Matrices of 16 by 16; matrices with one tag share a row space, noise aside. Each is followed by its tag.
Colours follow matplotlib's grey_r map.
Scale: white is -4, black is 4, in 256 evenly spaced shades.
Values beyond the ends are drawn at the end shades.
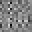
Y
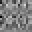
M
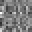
M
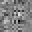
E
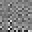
Y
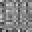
M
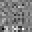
E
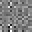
Y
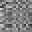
M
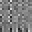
Y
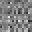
Y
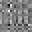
Y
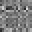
M
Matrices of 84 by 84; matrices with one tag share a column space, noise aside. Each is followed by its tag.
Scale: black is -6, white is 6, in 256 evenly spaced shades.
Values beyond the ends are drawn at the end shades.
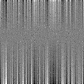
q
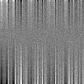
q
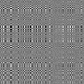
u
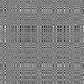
u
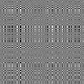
u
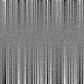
q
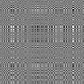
u
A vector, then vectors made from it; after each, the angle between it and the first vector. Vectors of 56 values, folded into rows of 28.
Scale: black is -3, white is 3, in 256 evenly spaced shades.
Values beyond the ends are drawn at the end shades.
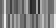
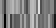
nearly opposite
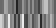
orthogonal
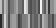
partly aligned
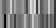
nearly opposite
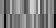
nearly opposite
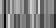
nearly opposite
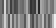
nearly parallel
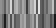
nearly opposite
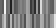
nearly parallel
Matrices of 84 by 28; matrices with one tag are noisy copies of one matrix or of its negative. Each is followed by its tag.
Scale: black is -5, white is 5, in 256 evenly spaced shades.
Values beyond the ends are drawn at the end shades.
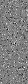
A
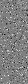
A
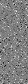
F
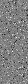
A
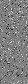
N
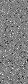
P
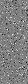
A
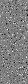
A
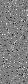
A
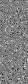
P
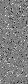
N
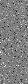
F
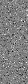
A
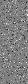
A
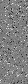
N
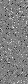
N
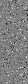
A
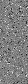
N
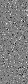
A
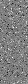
N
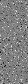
F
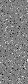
P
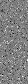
P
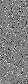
N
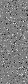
A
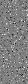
A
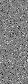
P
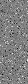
P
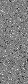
P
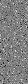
F
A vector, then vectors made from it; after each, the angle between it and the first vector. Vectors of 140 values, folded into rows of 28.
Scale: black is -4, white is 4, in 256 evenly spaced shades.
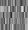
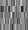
nearly opposite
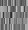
nearly parallel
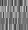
partly aligned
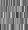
partly opposed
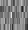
nearly opposite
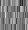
partly aligned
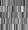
partly aligned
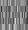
partly opposed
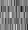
partly opposed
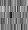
partly aligned
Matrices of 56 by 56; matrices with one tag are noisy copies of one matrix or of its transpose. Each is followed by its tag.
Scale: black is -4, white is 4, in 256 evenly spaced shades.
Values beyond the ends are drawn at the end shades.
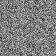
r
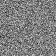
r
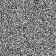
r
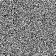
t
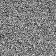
r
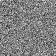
t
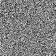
t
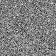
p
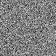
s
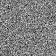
s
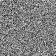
t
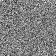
t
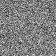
r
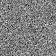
s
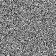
t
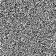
t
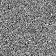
s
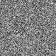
p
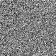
t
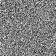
t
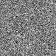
p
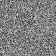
p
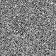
p
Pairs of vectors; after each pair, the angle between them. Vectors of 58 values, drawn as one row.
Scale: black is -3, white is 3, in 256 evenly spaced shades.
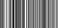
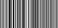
partly aligned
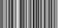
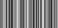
nearly parallel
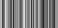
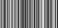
partly opposed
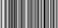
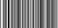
orthogonal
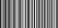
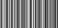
partly opposed
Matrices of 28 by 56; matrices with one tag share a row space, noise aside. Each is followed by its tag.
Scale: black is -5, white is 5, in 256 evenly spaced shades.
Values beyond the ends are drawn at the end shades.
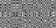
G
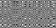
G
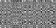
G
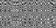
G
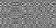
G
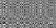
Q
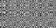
Q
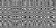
G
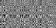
Q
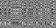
G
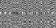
G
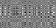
G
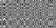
Q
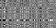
Q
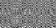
G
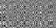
Q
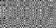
Q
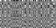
G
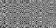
Q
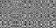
G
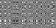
G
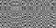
G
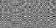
G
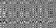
Q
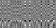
G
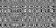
G
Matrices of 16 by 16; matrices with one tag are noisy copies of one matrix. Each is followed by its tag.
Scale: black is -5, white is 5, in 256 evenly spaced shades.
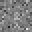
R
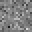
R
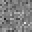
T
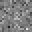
R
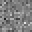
T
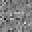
T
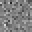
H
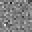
H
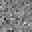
T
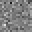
H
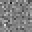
H
